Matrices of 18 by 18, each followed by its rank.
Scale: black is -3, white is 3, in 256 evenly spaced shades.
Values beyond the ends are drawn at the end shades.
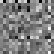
three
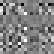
three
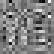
three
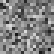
full rank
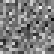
full rank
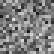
full rank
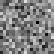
full rank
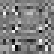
three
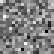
full rank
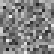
full rank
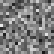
full rank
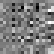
three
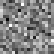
full rank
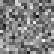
full rank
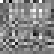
three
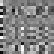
three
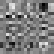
three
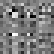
three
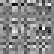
three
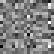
three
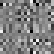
three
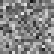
full rank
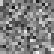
full rank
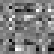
three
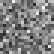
full rank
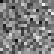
full rank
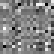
three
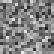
full rank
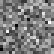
full rank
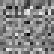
three
